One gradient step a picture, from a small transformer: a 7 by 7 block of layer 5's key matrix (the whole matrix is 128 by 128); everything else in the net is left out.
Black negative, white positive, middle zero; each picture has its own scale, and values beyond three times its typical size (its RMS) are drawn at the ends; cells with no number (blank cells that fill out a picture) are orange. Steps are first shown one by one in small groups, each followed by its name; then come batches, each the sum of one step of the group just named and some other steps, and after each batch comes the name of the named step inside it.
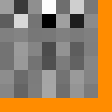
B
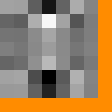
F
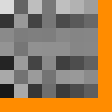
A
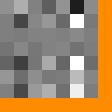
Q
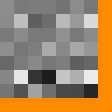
F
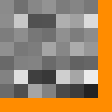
A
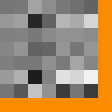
Q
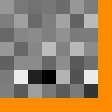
F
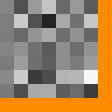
B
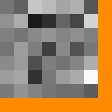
A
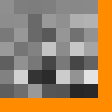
A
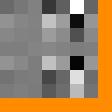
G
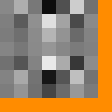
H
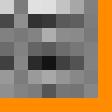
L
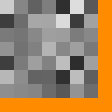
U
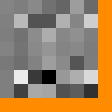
H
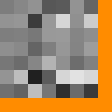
H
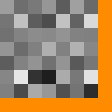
U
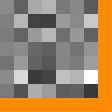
L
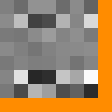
H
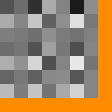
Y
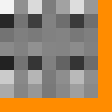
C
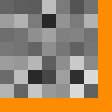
Y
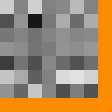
C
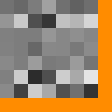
Y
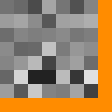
Y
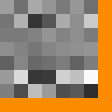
C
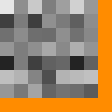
C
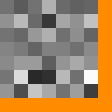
Y
